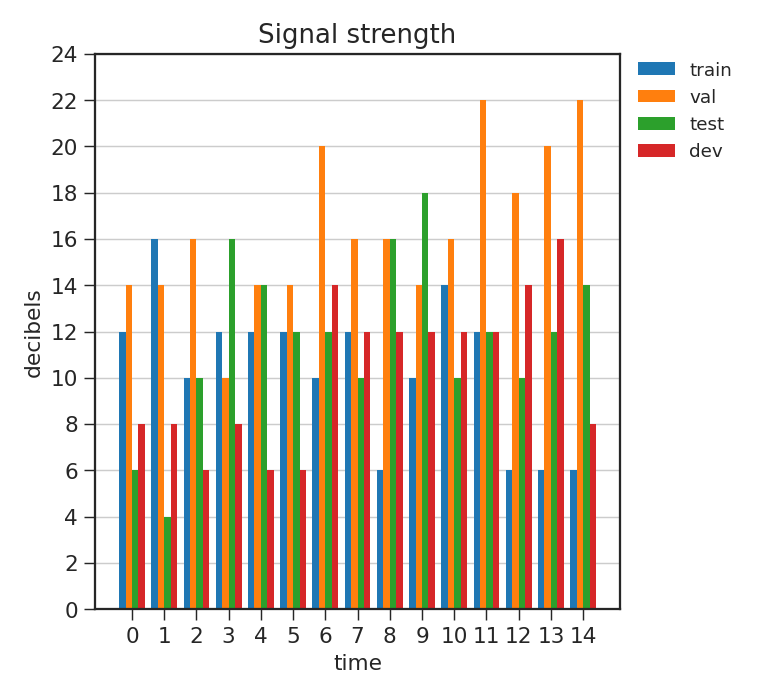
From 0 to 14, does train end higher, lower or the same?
lower
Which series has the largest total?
val
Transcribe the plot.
Title: Signal strength
x-axis: time, ticks 0 1 2 3 4 5 6 7 8 9 10 11 12 13 14
y-axis: decibels, ticks 0 2 4 6 8 10 12 14 16 18 20 22 24
Legend: train, val, test, dev
Values:
train: 12 16 10 12 12 12 10 12 6 10 14 12 6 6 6
val: 14 14 16 10 14 14 20 16 16 14 16 22 18 20 22
test: 6 4 10 16 14 12 12 10 16 18 10 12 10 12 14
dev: 8 8 6 8 6 6 14 12 12 12 12 12 14 16 8
